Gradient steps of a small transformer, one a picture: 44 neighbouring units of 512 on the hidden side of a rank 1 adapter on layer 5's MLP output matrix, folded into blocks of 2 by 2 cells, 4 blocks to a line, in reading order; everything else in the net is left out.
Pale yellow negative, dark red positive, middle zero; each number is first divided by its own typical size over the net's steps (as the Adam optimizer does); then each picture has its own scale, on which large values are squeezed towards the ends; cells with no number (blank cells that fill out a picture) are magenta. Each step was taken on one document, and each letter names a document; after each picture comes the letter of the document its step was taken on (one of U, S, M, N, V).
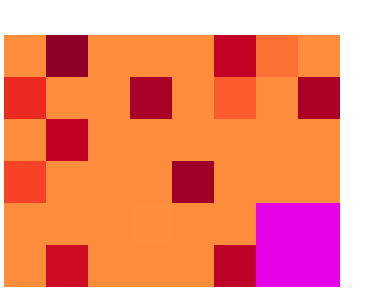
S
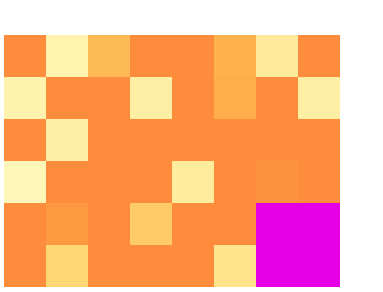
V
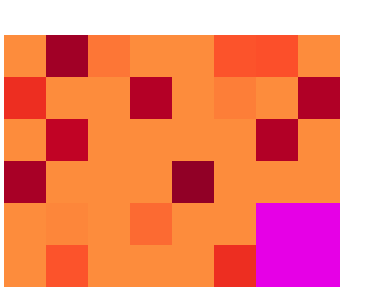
S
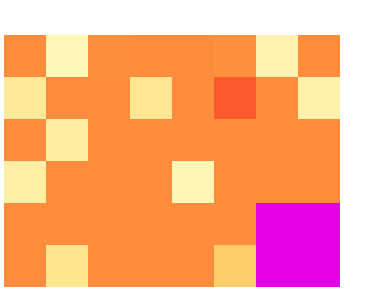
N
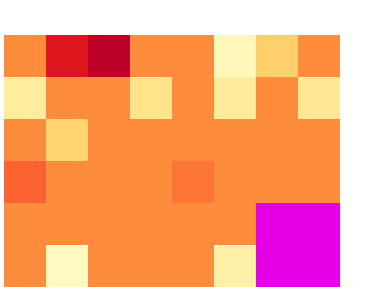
V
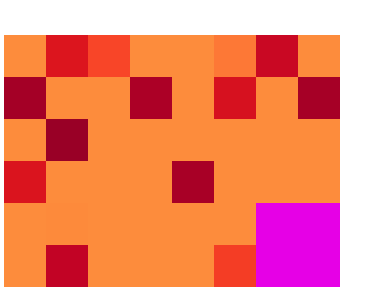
N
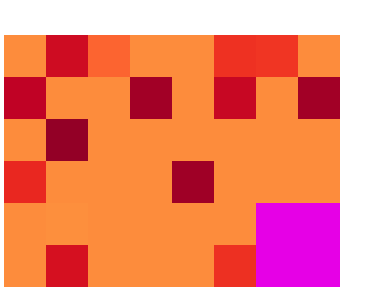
N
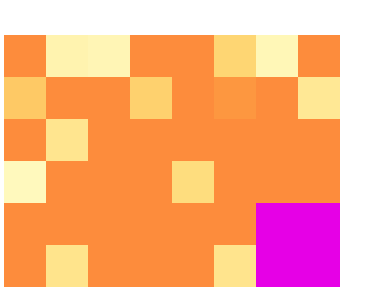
V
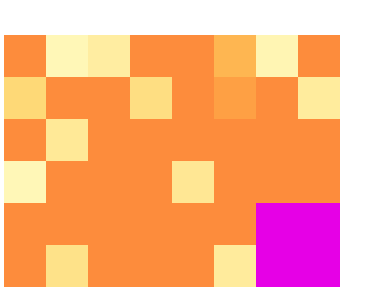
V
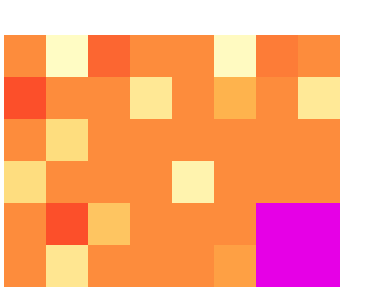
S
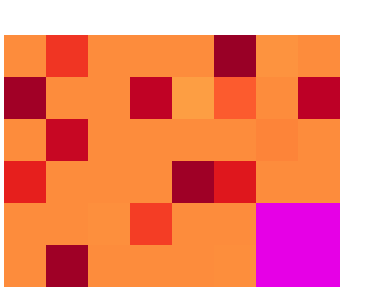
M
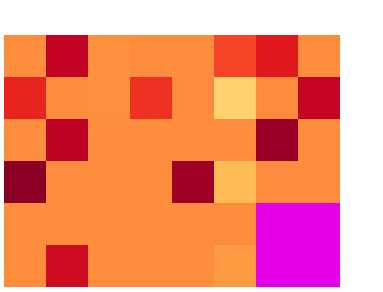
S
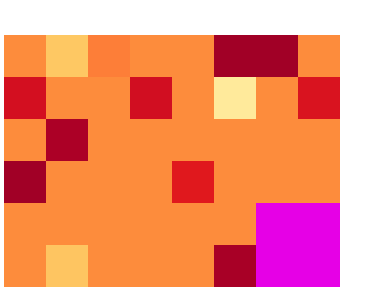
S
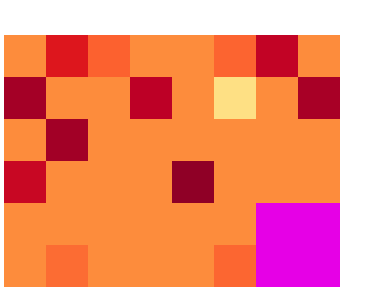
N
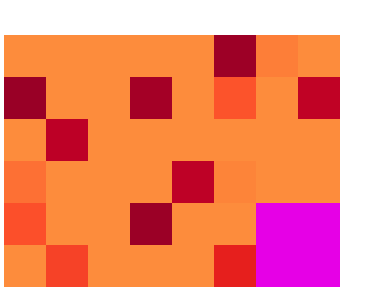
M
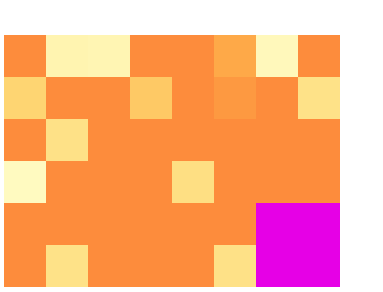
V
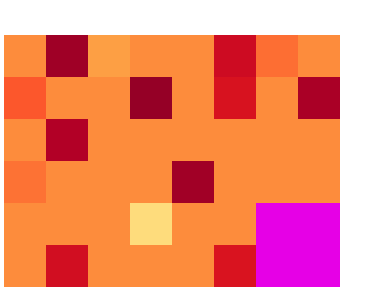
S
